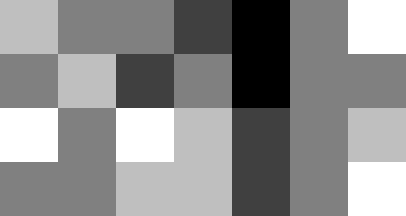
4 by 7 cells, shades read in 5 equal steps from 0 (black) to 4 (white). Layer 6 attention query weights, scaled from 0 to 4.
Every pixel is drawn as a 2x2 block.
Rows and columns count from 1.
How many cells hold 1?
4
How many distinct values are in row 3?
4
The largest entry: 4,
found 4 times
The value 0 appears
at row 1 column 5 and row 2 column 5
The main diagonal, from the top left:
3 3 4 3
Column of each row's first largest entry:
7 2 1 7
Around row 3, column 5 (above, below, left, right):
0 1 3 2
